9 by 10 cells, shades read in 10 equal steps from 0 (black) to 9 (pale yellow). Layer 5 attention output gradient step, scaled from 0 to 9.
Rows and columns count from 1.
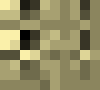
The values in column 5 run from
4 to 7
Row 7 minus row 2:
-1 0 0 0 0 0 0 0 1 0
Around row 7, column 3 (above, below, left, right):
9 4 7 4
